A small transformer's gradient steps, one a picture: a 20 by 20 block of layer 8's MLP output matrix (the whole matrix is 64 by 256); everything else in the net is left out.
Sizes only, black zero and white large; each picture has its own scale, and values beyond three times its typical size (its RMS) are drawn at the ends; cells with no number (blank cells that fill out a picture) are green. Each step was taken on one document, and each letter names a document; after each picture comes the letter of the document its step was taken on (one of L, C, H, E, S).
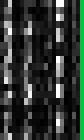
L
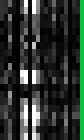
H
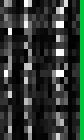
L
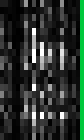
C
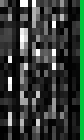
H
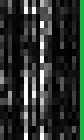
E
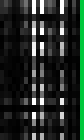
C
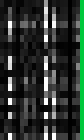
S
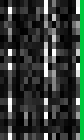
S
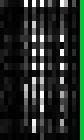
C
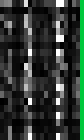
L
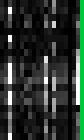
S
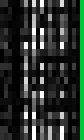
C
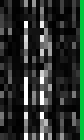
E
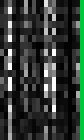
S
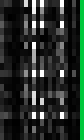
C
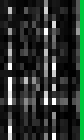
S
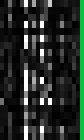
E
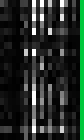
C
